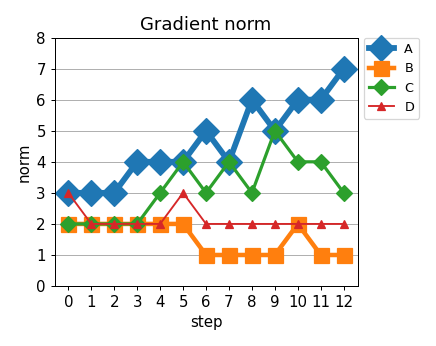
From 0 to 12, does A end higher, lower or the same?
higher
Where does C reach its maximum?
9
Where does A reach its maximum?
12
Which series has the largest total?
A
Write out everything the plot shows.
Title: Gradient norm
x-axis: step, ticks 0 1 2 3 4 5 6 7 8 9 10 11 12
y-axis: norm, ticks 0 1 2 3 4 5 6 7 8
Legend: A, B, C, D
Values:
A: 3 3 3 4 4 4 5 4 6 5 6 6 7
B: 2 2 2 2 2 2 1 1 1 1 2 1 1
C: 2 2 2 2 3 4 3 4 3 5 4 4 3
D: 3 2 2 2 2 3 2 2 2 2 2 2 2
